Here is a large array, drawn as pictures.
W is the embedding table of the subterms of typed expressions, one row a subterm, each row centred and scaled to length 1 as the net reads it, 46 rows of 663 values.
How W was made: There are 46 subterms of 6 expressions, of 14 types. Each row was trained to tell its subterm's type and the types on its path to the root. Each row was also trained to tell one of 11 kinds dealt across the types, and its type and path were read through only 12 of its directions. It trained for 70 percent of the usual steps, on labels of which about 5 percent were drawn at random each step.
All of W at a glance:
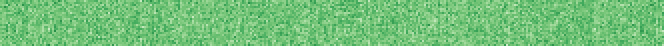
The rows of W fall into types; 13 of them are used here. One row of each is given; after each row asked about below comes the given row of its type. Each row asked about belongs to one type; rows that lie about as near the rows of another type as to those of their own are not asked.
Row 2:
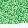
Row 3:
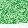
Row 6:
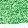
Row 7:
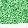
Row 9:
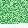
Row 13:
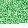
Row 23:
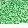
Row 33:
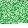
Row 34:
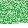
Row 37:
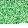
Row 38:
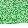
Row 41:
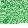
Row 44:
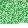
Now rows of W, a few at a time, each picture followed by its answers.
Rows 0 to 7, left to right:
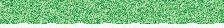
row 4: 23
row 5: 23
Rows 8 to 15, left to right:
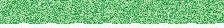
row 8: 3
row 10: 37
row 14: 37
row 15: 13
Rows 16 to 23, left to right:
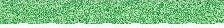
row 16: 3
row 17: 34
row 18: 6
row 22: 34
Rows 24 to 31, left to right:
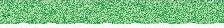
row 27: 3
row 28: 2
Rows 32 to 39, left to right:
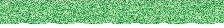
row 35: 23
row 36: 13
